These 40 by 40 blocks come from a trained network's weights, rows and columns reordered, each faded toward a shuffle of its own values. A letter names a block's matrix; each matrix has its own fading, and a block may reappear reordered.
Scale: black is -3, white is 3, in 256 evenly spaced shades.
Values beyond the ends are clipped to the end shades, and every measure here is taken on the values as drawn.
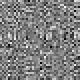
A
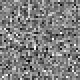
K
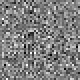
A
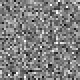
K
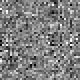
A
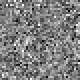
K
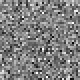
K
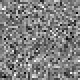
K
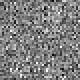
A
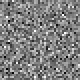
K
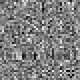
A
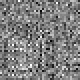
A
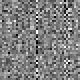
A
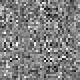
A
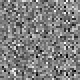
A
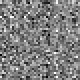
A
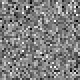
K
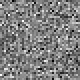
K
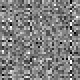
A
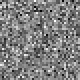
K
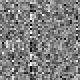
A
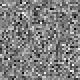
K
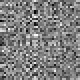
A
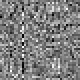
A
